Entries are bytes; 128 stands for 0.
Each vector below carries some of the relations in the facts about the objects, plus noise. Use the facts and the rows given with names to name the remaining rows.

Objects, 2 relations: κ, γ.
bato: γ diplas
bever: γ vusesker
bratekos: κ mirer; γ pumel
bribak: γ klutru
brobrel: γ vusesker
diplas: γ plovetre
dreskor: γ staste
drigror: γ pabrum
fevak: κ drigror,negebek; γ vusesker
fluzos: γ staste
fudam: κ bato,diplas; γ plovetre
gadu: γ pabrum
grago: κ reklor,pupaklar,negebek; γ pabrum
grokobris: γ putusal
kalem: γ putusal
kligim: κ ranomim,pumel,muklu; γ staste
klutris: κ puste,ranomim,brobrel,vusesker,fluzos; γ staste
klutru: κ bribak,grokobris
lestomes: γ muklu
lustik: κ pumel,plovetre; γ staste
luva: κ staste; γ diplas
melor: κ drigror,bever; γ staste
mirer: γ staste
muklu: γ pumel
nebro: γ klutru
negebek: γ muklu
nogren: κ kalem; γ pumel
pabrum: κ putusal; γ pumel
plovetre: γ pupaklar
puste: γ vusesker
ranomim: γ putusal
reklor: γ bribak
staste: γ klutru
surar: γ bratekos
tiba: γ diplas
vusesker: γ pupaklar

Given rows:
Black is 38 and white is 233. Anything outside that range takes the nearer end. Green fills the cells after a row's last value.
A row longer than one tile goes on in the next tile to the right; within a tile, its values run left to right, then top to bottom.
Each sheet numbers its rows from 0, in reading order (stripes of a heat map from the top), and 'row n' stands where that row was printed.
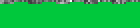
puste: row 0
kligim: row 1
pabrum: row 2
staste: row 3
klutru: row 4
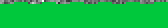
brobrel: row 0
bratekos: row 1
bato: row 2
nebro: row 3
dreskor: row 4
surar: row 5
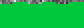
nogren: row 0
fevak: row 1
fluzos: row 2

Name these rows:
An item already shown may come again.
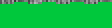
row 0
ranomim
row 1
putusal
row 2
kalem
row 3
kalem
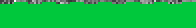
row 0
mirer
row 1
klutru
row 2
plovetre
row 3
nebro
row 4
melor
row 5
vusesker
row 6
luva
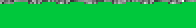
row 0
fudam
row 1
bribak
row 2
pumel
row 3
pupaklar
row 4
putusal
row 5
pumel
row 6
bratekos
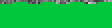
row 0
reklor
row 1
klutris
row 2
bever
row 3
diplas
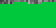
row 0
klutris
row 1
grago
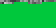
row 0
diplas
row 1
grokobris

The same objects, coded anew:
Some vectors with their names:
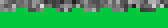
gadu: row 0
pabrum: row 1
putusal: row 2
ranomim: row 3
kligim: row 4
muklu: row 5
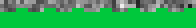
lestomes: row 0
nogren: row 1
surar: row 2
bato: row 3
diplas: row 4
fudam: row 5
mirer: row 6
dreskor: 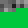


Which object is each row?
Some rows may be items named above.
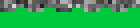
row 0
pabrum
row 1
kalem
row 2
pumel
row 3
grago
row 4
kalem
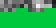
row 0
reklor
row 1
diplas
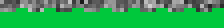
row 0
grokobris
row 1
fevak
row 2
klutru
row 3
grokobris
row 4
ranomim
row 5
plovetre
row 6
pupaklar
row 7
staste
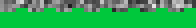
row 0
luva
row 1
vusesker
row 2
kalem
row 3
melor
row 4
bribak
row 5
bratekos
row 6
plovetre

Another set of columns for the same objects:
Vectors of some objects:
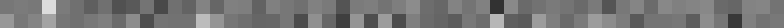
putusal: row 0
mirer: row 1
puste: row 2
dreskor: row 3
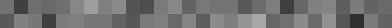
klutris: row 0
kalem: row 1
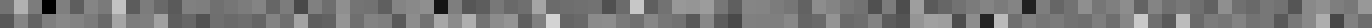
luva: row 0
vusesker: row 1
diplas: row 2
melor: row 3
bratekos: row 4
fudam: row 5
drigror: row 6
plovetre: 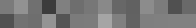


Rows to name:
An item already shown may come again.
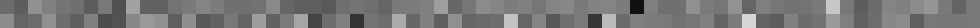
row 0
bratekos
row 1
ranomim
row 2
reklor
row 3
fudam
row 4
pupaklar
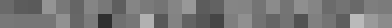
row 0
grago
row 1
klutru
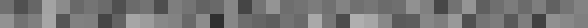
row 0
pabrum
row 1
bribak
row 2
grokobris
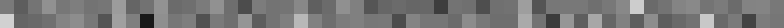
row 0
staste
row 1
plovetre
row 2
nogren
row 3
reklor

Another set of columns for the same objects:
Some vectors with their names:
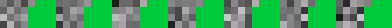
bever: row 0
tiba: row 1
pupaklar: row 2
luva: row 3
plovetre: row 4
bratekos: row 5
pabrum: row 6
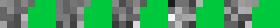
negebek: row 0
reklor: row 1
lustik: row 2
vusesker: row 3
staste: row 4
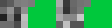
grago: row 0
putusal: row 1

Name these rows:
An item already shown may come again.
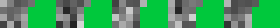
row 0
grokobris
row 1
kalem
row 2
plovetre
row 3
putusal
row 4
ranomim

